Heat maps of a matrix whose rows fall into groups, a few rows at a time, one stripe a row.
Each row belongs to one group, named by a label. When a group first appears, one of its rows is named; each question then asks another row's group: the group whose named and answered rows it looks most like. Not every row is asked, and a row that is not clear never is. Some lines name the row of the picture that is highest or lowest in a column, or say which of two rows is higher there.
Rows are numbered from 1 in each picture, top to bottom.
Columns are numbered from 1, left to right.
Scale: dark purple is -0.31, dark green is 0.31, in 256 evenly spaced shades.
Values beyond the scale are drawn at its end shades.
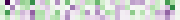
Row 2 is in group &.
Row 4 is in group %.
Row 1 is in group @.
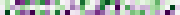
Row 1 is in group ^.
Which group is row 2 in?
&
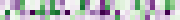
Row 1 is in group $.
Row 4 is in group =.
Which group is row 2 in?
$
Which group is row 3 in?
%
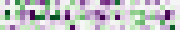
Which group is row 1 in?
=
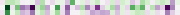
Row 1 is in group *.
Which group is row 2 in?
%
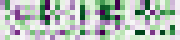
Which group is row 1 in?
^
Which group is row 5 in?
=
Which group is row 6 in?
&
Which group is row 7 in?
$
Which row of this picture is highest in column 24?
5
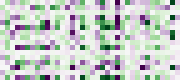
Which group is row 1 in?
&
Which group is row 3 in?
^
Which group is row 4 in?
&
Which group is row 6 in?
^
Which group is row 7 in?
&
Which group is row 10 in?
^
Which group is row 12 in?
^
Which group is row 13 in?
=
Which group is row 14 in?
&
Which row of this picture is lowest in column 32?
13
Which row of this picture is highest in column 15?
13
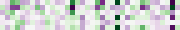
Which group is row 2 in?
&
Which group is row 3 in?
*
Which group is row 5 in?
=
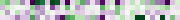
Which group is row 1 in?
%
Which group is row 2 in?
@
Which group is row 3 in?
=
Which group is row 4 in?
$
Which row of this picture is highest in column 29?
4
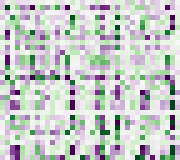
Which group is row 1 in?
*
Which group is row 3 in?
=
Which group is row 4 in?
*
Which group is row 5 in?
*
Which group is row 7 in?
@
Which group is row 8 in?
=
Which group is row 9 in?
^
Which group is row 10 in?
=
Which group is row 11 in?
$
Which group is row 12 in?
@
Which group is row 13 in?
@
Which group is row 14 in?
%
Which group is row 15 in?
@
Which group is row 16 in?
%
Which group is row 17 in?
*
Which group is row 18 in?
&
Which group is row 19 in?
&
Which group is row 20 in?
^
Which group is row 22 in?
&
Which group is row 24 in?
*
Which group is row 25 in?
&
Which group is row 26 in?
*
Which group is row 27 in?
@
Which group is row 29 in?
@
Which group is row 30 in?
&
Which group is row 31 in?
&
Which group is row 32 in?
$
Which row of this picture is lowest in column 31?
32
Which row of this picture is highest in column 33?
32
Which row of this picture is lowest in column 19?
2
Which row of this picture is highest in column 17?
32
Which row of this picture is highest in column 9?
16
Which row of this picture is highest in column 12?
16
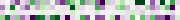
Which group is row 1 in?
$
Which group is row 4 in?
%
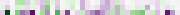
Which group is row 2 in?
=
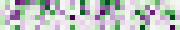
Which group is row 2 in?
=
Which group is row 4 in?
&
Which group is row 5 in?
=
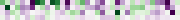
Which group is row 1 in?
%
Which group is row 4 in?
=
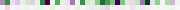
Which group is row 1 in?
^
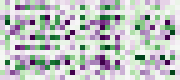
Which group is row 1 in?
=
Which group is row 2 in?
^
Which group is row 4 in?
^
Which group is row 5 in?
%
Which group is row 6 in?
$
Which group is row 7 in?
&
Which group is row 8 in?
%
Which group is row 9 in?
^
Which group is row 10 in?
^
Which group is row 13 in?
%
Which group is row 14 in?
=
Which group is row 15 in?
&
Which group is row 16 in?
$
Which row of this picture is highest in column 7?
12
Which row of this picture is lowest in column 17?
14
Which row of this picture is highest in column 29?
12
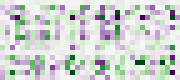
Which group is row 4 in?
&
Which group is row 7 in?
=
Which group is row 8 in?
=
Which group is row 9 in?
^
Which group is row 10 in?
&
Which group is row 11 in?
*
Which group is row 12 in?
*
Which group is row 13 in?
$
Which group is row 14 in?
@
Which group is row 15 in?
*
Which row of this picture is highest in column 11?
2
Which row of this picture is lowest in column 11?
14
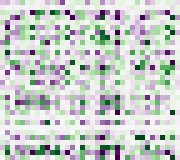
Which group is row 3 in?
%
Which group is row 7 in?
&
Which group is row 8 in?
@
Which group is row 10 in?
^
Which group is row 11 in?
%
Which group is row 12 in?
=
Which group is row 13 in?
*
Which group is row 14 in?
$
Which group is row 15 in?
@
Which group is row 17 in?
@
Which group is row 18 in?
$
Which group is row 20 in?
=
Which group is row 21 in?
^
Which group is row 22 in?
=
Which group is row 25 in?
=
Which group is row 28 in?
$
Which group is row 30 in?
^
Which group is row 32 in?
&
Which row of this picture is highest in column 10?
25
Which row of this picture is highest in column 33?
28
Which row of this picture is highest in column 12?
31
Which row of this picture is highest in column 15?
13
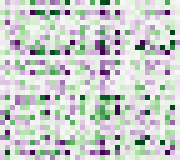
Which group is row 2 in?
$
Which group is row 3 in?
%
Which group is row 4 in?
=
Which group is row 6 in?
$
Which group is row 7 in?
&
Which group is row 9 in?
&
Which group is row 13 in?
=
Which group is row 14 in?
$
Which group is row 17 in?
$
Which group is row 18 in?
$
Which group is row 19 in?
$
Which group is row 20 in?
^
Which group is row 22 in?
&
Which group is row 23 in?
^
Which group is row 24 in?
@
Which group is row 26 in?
=
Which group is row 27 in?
@
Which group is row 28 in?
^
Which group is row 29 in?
$
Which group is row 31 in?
%
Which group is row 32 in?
@
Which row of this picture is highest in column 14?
1
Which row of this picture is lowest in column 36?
9
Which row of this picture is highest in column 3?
25
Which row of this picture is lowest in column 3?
9
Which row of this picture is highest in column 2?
31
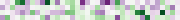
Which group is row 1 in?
=
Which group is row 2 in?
*
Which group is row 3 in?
$
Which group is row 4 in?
^
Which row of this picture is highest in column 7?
3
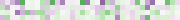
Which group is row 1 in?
$
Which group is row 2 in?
=
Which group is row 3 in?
^
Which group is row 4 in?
^
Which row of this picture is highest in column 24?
2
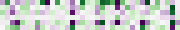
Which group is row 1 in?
^
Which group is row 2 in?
&
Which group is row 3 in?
&
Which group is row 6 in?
*
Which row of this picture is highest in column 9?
1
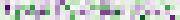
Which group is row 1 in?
$
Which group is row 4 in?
*
